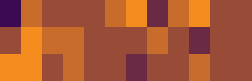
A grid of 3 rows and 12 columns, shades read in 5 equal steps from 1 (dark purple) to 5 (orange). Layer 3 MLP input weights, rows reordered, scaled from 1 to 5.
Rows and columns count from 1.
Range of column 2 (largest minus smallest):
1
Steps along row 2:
up down same down same same up down down up same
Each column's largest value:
5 5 4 4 3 4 5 4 4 5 3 3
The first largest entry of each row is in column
7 2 1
